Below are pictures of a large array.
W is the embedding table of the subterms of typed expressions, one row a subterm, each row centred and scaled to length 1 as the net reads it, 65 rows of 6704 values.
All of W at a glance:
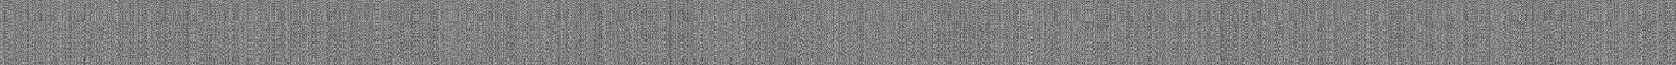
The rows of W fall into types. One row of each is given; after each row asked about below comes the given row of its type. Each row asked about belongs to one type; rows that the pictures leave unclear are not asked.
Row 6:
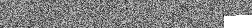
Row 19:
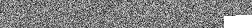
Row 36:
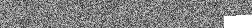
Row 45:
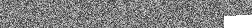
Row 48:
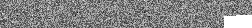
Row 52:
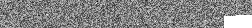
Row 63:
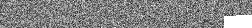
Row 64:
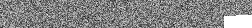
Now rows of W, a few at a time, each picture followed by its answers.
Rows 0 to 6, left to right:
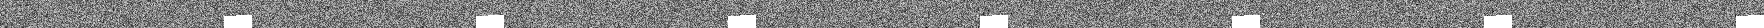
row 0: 36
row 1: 64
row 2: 45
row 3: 48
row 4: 36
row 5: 48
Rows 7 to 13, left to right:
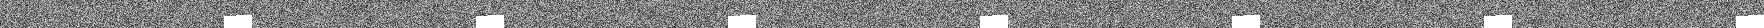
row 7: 48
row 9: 64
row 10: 36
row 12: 6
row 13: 36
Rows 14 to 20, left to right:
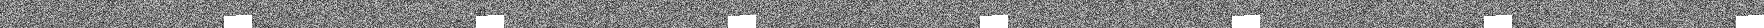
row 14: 19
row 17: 19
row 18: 45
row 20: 45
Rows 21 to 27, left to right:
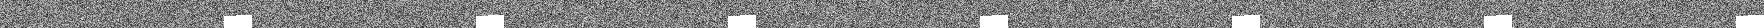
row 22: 64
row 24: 6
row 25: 48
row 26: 64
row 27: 52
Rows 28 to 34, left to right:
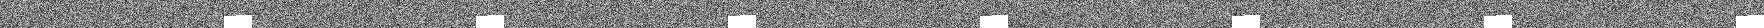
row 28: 6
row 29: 52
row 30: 52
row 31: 63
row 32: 6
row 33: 36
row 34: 6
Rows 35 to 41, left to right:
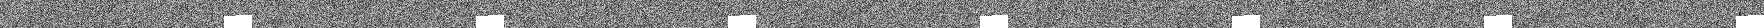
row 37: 52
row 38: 19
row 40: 36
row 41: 36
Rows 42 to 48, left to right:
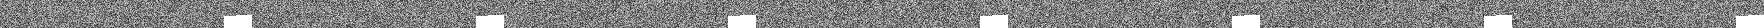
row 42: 48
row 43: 48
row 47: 6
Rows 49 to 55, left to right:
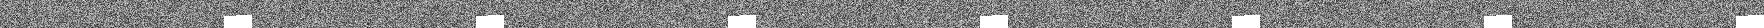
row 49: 48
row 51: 6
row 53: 48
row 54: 36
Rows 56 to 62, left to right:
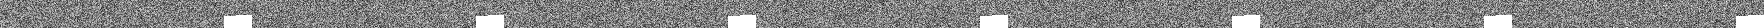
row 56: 52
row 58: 64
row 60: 64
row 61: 19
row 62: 63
